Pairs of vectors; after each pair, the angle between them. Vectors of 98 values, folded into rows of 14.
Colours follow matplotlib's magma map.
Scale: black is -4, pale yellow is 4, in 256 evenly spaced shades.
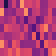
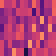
orthogonal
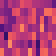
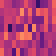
orthogonal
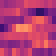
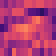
nearly parallel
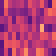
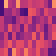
partly aligned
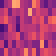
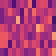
partly opposed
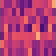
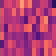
nearly opposite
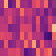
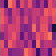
nearly opposite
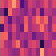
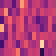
nearly opposite
